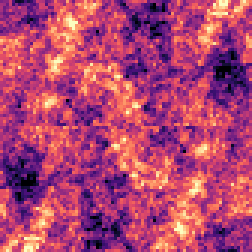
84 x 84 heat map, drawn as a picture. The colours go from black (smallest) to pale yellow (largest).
Average level on the scale: 50%. Grain: blotchy. Slope: none. Symmetry: a half turn.
